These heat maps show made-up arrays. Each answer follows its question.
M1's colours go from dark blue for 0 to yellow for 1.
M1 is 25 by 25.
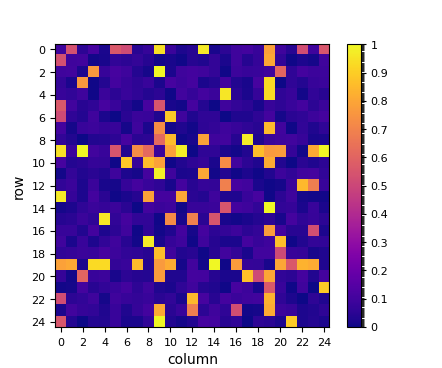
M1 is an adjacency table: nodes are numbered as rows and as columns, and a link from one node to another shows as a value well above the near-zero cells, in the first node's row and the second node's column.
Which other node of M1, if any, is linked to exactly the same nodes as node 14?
node 4
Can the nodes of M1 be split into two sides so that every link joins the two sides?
no
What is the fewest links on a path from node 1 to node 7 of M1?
2
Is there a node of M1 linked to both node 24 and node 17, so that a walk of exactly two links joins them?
no
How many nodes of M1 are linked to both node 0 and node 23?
2
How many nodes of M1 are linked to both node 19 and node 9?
5
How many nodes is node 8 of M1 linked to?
4
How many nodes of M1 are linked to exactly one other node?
0
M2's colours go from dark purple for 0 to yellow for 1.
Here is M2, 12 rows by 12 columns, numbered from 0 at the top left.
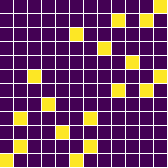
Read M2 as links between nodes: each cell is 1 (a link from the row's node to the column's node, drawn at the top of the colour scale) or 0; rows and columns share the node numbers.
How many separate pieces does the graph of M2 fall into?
4
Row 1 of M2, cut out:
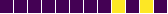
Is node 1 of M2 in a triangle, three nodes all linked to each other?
no
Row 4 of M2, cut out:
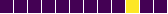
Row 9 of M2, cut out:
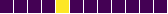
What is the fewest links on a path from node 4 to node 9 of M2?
1
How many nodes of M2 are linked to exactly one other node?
6
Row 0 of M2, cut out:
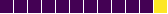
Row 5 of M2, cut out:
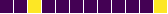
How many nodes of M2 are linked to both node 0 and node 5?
1
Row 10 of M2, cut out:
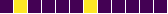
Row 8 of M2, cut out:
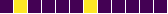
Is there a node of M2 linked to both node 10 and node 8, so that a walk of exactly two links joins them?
yes
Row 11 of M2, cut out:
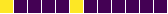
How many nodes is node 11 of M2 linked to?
2
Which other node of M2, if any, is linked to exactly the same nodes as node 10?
node 8
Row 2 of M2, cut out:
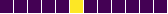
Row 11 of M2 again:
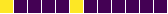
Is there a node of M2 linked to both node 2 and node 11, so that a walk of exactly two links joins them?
yes
